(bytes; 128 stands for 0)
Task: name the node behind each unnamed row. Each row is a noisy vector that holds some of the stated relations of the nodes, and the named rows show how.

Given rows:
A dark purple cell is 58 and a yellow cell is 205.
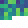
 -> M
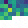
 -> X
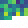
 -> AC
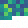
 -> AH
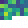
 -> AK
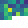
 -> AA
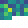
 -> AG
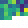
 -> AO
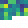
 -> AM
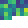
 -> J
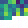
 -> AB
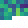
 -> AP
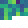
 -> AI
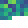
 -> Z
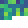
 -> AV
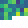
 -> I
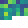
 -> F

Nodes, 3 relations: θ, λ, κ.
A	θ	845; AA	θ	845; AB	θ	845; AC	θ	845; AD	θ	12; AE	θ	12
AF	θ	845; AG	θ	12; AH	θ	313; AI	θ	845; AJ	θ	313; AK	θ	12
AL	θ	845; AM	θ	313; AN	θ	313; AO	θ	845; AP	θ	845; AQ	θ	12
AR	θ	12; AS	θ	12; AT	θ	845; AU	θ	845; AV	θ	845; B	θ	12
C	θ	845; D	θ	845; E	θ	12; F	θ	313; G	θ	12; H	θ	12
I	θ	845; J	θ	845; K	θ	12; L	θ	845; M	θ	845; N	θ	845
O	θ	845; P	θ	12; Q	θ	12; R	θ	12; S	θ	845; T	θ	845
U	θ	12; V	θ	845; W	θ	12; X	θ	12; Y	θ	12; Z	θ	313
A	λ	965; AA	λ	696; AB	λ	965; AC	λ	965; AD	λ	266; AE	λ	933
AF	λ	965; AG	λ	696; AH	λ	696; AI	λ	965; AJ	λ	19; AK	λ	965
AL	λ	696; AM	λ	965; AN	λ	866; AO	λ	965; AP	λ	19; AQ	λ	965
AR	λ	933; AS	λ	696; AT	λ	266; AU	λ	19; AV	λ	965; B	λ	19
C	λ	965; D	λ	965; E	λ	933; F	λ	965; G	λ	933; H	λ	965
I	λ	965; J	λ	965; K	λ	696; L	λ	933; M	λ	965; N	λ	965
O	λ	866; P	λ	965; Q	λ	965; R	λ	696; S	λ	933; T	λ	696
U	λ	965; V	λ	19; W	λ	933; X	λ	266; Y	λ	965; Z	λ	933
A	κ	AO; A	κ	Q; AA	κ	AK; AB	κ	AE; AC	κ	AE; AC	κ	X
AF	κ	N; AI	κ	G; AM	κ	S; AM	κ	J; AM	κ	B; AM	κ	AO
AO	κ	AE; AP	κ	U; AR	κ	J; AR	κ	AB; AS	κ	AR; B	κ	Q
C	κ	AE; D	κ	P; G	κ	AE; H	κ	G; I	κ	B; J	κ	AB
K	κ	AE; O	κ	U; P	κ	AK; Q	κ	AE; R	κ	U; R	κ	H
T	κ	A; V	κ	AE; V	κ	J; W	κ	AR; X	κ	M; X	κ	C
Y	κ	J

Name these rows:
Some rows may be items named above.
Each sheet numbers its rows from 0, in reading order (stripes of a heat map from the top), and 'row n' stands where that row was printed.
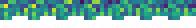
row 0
AM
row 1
AM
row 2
L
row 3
S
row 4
AN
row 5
AU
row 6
AP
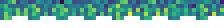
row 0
D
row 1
AG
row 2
AD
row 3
K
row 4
A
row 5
AC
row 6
AJ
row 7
T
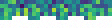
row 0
C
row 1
K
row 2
AS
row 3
P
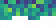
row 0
AT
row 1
Z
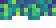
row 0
Q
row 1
K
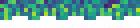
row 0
H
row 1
AC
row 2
AL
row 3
V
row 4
Y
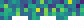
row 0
B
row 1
O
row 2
G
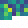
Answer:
R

